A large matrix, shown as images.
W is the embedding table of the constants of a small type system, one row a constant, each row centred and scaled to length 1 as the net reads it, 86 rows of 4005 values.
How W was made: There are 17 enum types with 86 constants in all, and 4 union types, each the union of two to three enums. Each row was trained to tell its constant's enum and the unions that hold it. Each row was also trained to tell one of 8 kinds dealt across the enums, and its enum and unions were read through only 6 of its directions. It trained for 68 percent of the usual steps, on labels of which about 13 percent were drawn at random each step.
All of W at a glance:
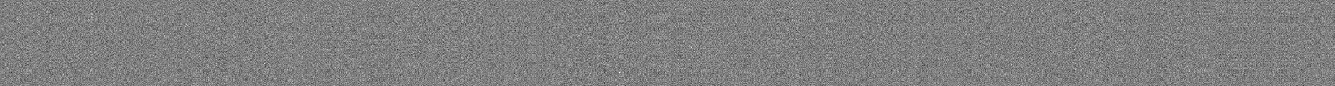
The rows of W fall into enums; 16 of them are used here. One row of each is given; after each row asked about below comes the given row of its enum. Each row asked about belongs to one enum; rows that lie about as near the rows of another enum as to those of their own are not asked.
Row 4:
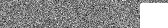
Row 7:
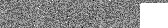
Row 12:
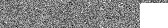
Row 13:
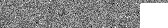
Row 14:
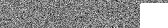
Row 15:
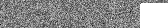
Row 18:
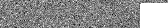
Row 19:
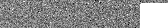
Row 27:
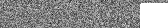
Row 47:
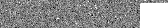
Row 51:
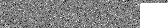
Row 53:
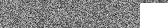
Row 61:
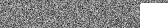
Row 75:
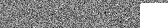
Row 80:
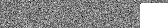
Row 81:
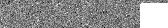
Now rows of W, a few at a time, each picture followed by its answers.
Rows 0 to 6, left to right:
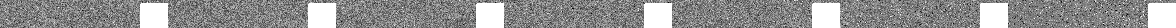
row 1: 4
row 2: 18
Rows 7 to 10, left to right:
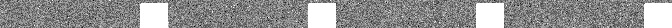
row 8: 15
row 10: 27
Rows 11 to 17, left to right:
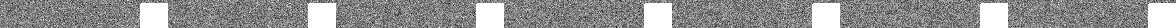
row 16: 81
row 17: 61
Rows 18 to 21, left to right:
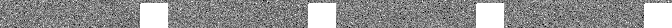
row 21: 14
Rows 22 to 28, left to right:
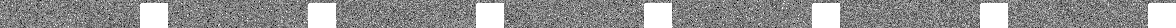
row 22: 61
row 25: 51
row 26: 15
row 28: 27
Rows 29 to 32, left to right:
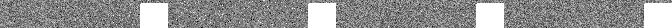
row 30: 51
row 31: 14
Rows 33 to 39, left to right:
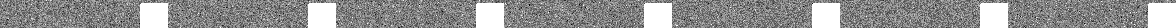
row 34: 14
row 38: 81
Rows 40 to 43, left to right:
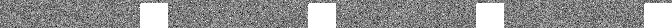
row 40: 27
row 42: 18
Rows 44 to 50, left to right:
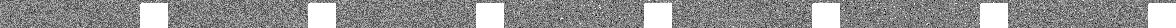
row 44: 81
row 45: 4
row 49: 15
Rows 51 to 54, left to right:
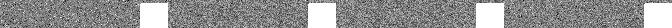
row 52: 14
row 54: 18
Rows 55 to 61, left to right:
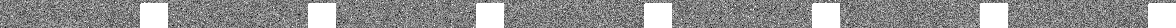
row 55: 27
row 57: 13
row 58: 75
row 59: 15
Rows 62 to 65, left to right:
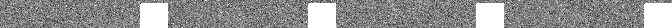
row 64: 81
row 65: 81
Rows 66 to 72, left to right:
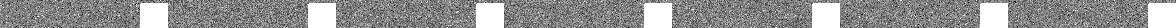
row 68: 15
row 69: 13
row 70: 18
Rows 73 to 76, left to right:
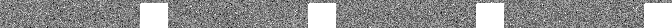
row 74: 12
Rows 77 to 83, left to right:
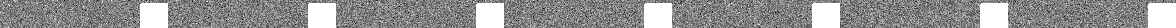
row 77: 53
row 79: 61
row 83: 12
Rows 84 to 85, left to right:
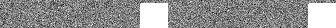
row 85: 14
